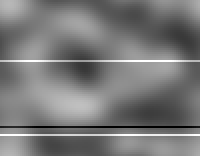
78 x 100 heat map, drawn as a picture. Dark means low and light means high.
Odd lines: rows 31, 64 and 68. Average level on the scale: 50%. Mirror symmetry: none. Ninth with the lowest average: top right.
